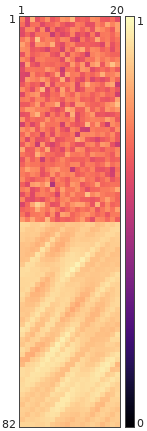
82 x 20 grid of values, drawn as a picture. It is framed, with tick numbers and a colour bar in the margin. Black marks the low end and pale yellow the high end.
It is made of 2 by 1 panels. Panel 1,1: high, fine-grained. Panel 2,1: very high, slanting up to the right, faint in contrast.
